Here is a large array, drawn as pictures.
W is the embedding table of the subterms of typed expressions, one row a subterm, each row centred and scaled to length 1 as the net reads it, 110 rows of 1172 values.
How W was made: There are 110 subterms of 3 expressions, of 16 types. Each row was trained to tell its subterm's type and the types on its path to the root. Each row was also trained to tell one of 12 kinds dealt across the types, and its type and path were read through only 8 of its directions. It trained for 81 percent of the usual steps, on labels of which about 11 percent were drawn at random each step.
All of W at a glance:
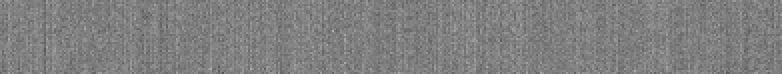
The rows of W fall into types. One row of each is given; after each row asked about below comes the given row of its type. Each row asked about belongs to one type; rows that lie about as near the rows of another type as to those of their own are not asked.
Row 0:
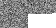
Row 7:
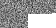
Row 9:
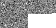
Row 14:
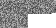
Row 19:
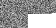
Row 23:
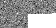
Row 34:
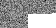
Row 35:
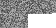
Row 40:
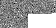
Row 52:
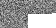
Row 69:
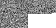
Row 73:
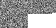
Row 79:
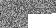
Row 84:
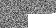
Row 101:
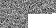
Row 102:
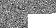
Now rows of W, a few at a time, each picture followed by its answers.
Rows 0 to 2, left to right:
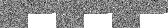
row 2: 84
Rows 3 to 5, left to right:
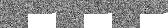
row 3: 23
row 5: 23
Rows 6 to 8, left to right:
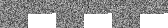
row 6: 0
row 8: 0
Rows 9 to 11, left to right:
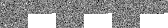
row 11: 101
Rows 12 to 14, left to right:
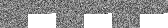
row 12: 0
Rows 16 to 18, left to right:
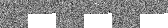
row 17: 52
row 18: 52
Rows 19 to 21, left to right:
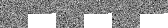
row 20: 34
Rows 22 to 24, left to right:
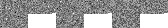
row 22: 34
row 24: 84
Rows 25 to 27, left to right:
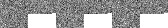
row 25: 102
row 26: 35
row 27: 73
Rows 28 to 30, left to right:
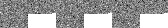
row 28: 0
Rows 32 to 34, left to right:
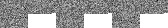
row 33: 52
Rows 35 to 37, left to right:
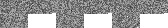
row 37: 102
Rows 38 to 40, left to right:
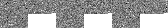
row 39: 0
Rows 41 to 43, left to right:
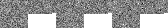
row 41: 52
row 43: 40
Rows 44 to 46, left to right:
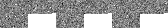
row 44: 84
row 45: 84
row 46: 40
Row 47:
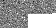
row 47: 23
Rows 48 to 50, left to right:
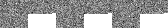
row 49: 52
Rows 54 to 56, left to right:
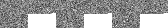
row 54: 19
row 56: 9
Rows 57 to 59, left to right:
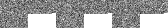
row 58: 35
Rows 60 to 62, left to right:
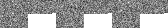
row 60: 34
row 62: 102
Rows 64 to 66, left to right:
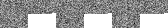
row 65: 84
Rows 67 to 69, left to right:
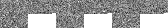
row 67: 9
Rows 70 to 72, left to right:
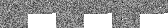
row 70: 102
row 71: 35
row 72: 19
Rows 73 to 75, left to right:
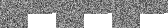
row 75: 0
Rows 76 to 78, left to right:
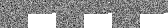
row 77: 34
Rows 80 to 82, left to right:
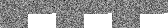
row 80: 102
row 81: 101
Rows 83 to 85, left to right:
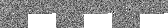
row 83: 52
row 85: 9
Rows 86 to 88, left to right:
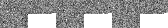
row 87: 84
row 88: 101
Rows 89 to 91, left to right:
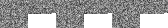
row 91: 52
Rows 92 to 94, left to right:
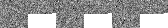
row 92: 102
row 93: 102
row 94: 35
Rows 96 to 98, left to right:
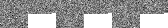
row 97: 73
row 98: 34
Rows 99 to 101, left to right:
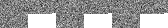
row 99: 34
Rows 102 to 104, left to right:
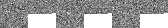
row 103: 101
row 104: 101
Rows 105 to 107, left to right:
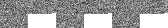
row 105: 23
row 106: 0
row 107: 73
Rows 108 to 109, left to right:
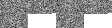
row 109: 34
